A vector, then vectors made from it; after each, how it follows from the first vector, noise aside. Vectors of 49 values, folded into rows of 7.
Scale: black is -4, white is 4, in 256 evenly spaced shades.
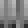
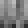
copied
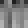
reversed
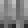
copied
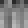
reversed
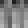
reversed
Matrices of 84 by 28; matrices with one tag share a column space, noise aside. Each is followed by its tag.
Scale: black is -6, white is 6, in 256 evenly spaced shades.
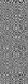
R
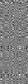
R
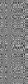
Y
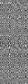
Y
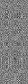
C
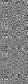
R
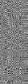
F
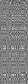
R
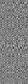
Y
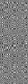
Y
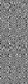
Y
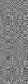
F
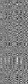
C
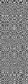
R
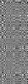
R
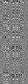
R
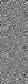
R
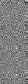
R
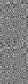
Y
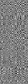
F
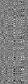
F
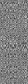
Y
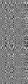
Y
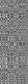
C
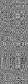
C
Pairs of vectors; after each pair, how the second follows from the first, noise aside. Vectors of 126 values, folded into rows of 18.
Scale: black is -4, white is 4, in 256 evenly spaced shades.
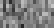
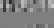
partly zeroed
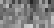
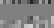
partly zeroed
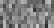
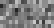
shuffled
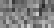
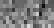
copied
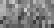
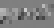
partly zeroed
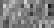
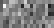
copied
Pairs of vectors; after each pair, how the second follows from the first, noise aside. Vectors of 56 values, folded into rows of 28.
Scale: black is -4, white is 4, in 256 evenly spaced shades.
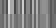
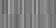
shrunk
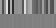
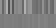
shrunk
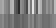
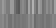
shrunk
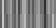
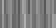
shrunk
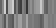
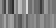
negated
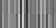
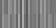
shrunk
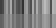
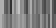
negated
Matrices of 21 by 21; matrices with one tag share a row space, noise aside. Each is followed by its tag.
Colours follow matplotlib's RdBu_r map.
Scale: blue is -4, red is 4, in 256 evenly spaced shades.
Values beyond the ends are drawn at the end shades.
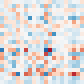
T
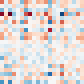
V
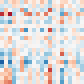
V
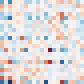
V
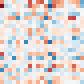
T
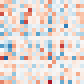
V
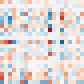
V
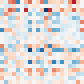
T
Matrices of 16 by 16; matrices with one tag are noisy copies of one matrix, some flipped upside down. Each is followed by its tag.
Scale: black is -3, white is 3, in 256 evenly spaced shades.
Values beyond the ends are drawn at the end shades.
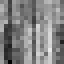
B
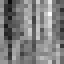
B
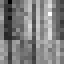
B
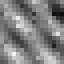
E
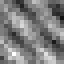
E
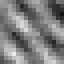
E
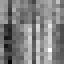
B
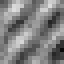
E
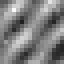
E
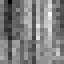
B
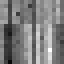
B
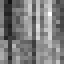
B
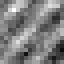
E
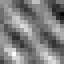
E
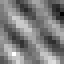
E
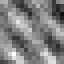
E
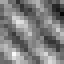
E
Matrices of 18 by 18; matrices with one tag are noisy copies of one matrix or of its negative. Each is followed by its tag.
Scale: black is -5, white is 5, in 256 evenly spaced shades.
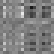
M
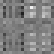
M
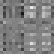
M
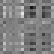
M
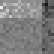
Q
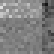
Q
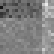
Q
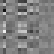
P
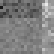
Q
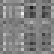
M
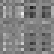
M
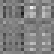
M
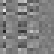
P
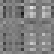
M
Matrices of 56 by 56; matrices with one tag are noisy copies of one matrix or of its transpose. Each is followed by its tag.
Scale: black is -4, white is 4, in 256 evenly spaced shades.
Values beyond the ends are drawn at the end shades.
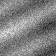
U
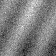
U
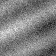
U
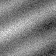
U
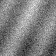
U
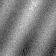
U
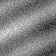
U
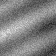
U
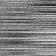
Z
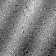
U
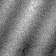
U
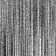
Z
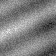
U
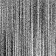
Z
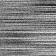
Z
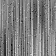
Z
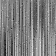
Z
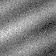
U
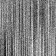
Z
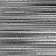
Z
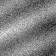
U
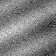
U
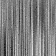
Z
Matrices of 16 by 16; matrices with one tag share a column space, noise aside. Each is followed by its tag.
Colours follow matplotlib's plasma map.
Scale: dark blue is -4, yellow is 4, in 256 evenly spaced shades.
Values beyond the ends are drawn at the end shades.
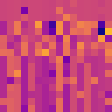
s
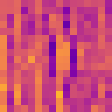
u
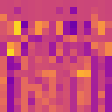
s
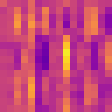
u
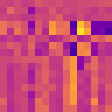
s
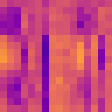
u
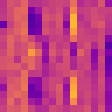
u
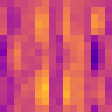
u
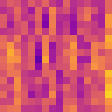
u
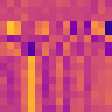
s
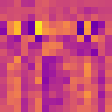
s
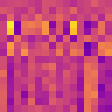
s
